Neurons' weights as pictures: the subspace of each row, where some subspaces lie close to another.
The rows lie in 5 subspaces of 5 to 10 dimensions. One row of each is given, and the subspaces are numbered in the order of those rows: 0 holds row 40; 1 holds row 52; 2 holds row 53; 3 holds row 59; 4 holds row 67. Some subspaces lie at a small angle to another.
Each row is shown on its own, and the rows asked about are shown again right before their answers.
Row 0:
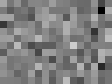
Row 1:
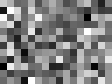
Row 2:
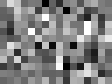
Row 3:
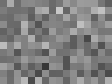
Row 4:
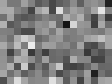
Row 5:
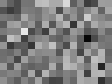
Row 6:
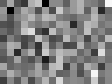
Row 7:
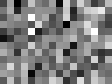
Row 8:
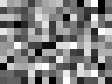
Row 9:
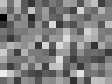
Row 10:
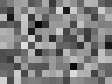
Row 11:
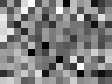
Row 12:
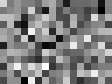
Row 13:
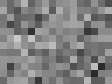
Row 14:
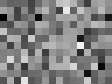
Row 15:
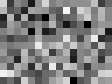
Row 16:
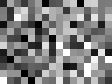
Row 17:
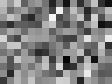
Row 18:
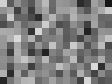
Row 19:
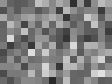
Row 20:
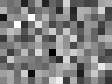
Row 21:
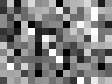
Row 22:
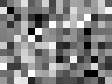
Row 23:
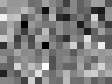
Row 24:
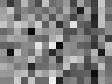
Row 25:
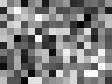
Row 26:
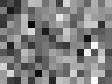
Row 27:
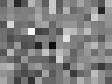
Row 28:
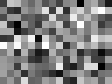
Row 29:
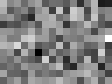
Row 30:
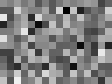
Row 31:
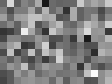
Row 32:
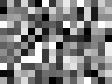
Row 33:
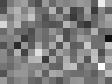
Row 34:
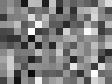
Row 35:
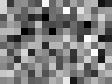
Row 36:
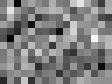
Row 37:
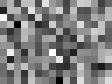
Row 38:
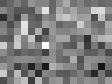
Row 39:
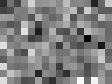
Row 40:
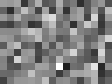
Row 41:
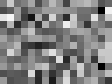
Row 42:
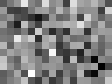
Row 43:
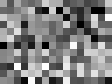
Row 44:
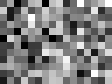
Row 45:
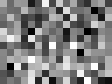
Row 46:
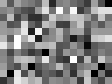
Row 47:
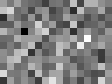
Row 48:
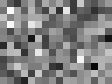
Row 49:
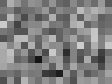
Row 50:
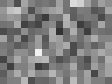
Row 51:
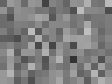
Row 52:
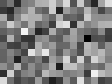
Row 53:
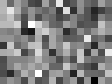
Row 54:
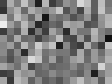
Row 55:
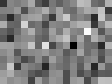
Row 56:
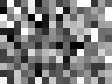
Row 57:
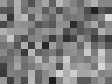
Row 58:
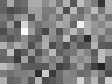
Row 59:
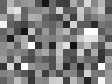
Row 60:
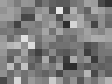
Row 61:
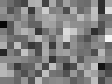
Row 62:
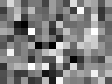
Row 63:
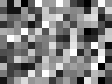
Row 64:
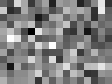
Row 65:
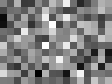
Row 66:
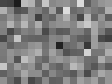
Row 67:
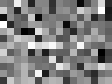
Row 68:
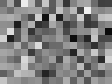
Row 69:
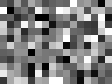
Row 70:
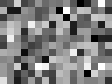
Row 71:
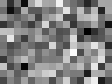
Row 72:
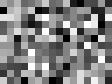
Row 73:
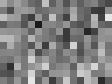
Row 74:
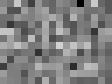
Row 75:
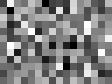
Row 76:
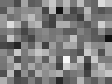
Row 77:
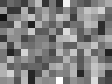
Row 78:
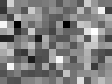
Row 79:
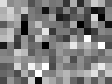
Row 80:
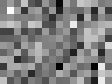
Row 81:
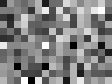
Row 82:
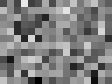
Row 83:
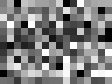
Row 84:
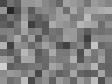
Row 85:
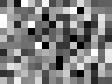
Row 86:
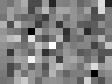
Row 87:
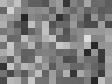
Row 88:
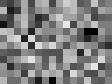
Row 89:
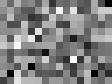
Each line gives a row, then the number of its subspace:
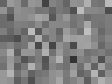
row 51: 1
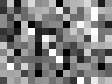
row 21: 2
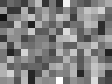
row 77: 2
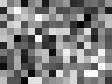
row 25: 2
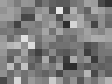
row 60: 3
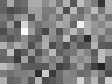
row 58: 3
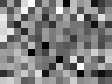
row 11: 0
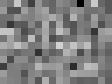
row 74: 4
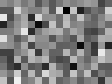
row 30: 4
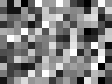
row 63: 0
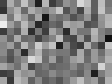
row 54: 3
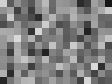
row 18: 1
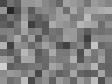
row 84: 2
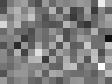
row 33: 3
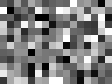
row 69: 0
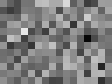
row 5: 1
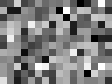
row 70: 4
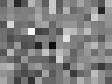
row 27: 4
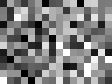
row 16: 4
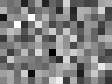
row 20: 2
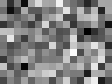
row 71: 0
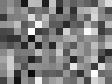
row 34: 4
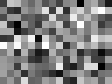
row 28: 4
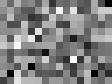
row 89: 1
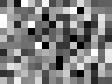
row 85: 0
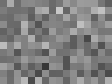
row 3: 3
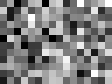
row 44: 0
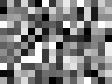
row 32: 3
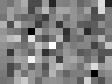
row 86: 3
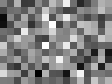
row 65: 0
